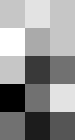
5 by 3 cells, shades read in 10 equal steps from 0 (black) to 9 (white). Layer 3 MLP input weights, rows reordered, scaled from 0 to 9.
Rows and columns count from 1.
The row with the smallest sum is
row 5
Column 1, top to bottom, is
7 9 7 0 4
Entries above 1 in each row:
3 3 3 2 2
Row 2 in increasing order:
6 7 9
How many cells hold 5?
0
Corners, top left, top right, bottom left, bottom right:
7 7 4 3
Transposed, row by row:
7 9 7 0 4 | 8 6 2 4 1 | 7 7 4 8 3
